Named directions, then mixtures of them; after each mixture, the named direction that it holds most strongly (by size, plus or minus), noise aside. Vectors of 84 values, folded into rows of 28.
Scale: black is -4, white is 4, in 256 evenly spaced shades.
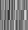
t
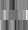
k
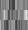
k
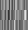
t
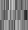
t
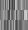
t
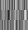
t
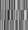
t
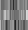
k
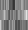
k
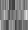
k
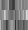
k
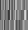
t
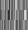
t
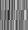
t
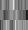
k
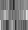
k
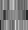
k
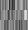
t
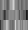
k
